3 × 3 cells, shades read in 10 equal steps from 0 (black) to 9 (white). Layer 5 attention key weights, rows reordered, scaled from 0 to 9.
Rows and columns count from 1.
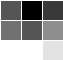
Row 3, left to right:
9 9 8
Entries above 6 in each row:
0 0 3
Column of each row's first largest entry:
1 3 1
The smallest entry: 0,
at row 1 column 2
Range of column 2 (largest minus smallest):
9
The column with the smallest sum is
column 2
